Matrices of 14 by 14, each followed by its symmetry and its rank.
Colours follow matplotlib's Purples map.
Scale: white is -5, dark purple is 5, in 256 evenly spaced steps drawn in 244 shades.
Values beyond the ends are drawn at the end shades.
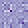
symmetric, rank three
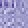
neither, rank three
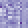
neither, rank three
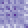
symmetric, rank three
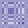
symmetric, rank one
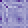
symmetric, rank three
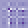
symmetric, rank one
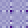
symmetric, rank one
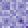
symmetric, rank three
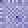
symmetric, rank three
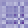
symmetric, rank one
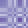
symmetric, rank one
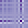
symmetric, rank one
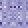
neither, rank two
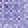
symmetric, rank three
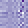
neither, rank two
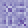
symmetric, rank three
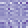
neither, rank two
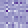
neither, rank two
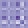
symmetric, rank one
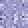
neither, rank three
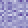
neither, rank two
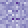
neither, rank three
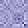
symmetric, rank three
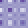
symmetric, rank one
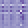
neither, rank two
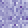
neither, rank three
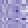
neither, rank two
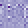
neither, rank three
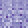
neither, rank three
